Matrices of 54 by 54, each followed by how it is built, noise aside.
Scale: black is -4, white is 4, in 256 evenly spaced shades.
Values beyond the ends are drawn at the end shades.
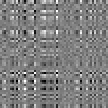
low rank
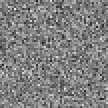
noise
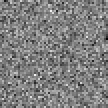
noise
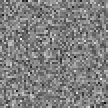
noise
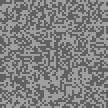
noise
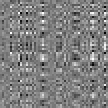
low rank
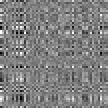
low rank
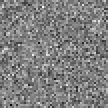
noise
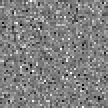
noise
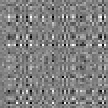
low rank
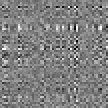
low rank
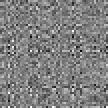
low rank
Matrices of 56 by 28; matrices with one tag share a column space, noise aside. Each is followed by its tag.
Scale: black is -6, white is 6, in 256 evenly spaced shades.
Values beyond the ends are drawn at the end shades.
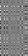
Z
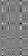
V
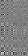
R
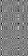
V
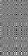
R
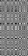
V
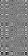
R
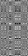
V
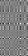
V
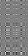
R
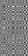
Z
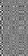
Z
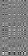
R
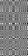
V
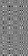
Z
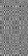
Z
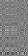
R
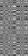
Z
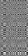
R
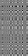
Z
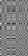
V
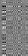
Z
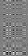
R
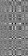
V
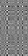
Z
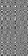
Z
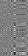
R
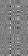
Z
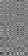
R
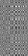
Z
